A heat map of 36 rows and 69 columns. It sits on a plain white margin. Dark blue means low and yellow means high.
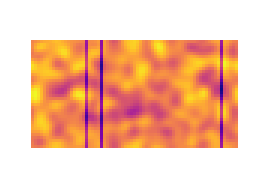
Average level on the scale: 70%. Odd lines: columns 19, 24 and 64. Histogram: skewed, a long tail of low values.
